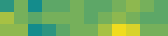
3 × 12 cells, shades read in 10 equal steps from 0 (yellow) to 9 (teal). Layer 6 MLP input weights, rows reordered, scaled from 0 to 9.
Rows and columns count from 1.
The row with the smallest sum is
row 3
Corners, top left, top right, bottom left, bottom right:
8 6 4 5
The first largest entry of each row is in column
3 3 3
